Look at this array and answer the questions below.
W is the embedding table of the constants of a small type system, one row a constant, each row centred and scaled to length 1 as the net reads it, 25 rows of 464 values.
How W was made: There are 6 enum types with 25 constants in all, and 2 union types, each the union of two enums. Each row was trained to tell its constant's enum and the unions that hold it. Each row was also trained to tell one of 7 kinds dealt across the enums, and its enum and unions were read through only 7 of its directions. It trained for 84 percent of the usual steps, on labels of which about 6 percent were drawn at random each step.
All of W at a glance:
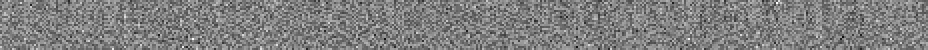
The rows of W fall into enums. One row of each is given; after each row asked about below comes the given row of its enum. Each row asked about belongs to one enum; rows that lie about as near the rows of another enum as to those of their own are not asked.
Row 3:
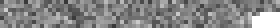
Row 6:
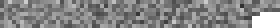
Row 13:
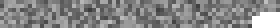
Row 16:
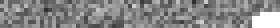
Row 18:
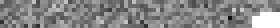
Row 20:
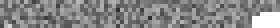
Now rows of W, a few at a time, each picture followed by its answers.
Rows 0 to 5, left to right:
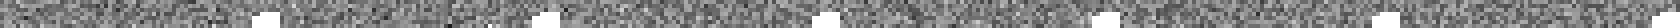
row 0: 6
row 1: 13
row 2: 6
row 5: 20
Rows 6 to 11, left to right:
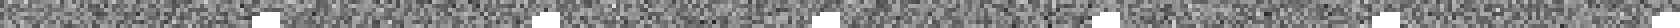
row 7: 13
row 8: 20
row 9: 13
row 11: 18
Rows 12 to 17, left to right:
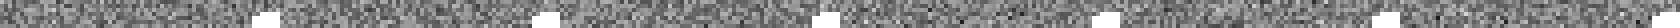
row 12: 20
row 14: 6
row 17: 20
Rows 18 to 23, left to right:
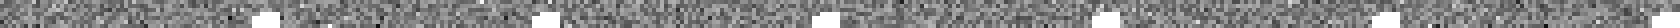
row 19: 6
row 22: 3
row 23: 18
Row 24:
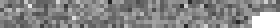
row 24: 18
